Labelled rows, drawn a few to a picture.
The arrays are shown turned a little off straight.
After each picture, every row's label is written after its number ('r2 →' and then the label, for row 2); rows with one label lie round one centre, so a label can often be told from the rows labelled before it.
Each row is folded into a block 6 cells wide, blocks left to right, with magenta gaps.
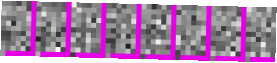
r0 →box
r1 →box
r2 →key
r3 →box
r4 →key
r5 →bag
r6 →box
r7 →key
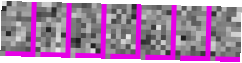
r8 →bag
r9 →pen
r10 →box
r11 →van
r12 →box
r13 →bag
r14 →bag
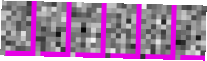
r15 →van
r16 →box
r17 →pen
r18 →key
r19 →key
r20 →box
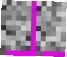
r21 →bag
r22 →bag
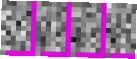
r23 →van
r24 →box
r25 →box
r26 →key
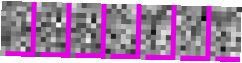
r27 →box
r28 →key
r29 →key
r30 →bag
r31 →pen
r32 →van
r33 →pen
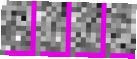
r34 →key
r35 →van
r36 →van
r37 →bag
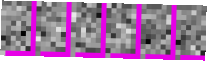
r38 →box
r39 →bag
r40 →van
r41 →bag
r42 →box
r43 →box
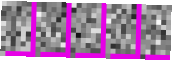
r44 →pen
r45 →van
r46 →bag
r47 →van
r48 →key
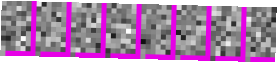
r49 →box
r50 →bag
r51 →key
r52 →bag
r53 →box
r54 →bag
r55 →key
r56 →van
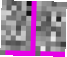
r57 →van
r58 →key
